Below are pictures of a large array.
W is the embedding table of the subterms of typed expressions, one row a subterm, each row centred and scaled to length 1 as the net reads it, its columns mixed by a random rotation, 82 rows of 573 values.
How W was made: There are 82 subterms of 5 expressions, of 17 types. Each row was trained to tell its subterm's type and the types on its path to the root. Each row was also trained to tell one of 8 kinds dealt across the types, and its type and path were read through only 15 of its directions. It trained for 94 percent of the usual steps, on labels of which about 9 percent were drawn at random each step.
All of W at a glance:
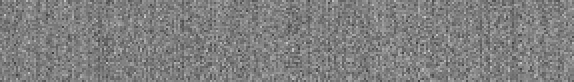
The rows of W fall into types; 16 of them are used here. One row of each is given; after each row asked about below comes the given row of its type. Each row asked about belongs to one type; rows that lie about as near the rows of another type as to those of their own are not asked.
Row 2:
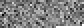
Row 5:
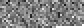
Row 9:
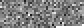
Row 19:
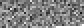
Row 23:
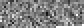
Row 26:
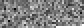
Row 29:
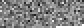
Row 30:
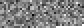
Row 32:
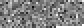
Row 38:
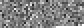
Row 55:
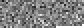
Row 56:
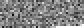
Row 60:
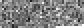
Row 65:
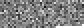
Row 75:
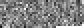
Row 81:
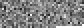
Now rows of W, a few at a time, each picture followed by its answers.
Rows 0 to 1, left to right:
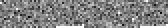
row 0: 38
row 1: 26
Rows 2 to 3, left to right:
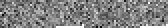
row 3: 60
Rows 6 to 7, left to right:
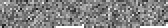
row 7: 29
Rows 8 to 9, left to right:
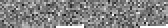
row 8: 26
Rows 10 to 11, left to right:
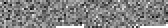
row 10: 38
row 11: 2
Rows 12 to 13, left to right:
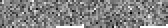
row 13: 30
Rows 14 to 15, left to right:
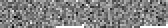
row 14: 60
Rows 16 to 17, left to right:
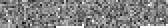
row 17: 32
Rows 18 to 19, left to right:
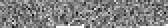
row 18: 60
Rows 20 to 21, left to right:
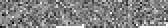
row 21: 56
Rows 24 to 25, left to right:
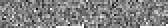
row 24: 29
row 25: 9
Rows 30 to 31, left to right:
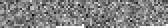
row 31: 2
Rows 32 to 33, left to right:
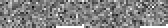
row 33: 30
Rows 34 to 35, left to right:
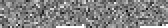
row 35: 38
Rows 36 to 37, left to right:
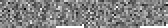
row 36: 60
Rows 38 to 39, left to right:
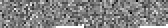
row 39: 56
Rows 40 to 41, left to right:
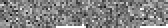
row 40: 65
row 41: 32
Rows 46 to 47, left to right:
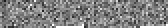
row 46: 2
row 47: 23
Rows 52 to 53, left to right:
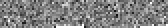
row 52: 32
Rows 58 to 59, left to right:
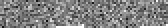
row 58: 29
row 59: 65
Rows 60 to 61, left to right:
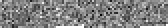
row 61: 38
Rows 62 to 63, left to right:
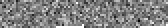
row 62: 30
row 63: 29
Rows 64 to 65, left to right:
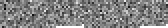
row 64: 30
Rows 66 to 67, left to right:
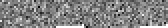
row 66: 23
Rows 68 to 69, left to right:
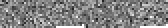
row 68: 55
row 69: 32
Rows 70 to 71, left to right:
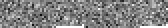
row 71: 2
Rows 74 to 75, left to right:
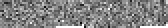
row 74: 65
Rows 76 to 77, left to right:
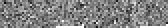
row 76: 65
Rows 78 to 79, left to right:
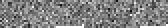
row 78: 19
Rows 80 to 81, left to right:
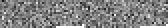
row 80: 55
